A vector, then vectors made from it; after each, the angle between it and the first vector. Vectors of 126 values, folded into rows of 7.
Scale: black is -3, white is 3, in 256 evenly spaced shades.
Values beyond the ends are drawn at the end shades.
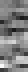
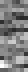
nearly parallel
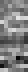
nearly opposite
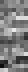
nearly opposite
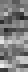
nearly parallel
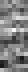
nearly opposite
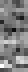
nearly parallel
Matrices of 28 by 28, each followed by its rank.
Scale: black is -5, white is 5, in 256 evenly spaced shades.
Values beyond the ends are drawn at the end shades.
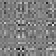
three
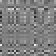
two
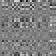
two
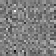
five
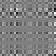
one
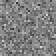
full rank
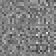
five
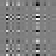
one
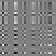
one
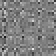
three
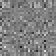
five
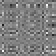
three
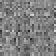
five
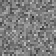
full rank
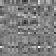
three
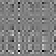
two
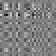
two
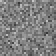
full rank
